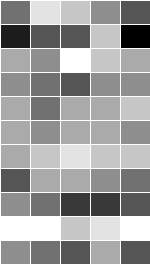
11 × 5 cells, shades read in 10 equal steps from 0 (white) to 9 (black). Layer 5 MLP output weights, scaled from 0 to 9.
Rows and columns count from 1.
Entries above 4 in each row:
2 4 0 2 1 0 0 2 4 0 3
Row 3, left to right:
3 4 0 2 3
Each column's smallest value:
0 0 0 1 0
